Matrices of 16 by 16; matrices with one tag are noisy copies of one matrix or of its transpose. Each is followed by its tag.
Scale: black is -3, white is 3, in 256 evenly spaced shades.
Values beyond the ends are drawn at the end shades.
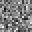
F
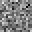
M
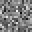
F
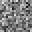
M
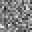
F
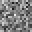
M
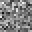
M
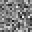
F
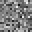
F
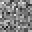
M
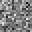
M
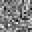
F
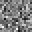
F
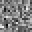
F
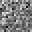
M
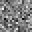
F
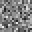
F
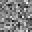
F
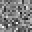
F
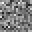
M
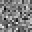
F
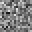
M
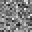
F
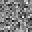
F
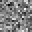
F
